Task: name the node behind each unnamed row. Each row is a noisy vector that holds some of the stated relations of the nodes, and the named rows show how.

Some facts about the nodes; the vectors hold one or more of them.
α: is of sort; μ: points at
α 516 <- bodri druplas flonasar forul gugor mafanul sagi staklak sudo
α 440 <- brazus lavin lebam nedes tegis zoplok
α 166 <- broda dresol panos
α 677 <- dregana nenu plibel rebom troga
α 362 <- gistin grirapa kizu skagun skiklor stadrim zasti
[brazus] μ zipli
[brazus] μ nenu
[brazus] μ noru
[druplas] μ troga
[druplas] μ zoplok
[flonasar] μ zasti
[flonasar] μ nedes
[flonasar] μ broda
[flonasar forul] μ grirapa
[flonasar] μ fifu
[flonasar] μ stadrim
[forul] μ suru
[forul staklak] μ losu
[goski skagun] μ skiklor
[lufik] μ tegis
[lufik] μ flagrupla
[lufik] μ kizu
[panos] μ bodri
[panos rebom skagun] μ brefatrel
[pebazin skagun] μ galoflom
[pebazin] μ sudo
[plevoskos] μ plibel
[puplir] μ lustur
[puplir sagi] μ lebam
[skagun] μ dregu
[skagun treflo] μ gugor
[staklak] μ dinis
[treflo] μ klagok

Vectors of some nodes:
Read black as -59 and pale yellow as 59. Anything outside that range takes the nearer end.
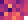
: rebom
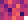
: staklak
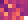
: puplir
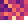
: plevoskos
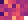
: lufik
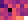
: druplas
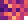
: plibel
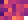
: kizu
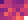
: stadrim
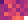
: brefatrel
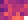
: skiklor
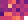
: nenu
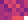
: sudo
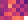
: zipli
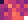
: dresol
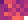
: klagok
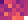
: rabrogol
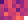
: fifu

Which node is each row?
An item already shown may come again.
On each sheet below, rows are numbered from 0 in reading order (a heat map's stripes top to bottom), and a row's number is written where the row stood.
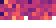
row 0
lufik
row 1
grirapa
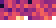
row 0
zoplok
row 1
broda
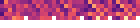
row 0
kizu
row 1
mafanul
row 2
sagi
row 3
plevoskos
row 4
plevoskos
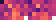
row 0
panos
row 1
dregana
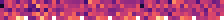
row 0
zoplok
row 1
plibel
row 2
gistin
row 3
flagrupla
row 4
skagun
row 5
zoplok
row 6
flagrupla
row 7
flonasar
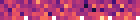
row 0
forul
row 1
dinis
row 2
lustur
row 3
troga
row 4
rebom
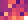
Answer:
brazus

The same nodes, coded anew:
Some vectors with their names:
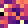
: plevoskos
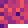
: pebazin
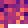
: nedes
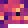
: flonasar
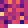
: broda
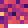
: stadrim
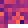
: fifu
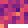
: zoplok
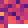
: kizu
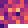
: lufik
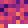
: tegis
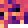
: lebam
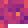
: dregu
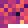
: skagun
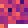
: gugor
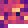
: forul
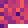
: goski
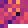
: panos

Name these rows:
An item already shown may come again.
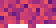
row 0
gistin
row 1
mafanul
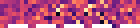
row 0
lavin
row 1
dinis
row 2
puplir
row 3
sagi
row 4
lufik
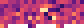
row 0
zoplok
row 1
staklak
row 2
tegis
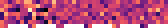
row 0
lustur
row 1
plibel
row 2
dresol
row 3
nenu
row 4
skiklor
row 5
lufik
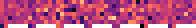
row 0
dregana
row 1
lufik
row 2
lustur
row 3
druplas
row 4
brazus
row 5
rebom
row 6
troga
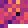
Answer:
panos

